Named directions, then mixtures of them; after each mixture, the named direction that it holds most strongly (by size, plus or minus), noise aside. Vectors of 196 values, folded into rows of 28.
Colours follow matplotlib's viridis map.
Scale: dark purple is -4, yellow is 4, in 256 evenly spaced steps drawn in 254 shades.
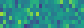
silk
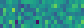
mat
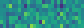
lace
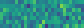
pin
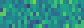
pin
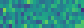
mat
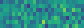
pin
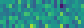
lace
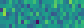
mat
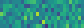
pin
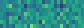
lace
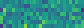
pin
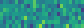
pin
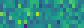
silk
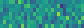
pin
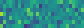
silk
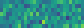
pin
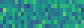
pin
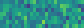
pin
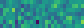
mat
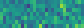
pin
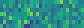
silk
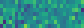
mat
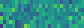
silk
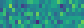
mat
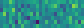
mat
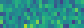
silk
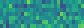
lace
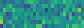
pin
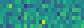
lace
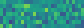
mat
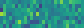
silk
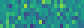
lace
